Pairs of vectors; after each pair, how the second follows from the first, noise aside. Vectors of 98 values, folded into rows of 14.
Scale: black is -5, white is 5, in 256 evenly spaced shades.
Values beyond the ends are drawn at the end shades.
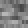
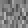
shuffled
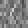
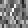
scaled up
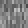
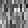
scaled up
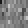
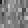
copied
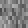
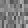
shuffled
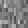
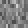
shuffled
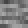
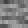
copied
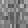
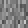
shuffled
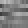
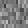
shuffled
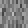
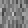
copied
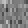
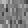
copied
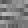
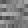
copied
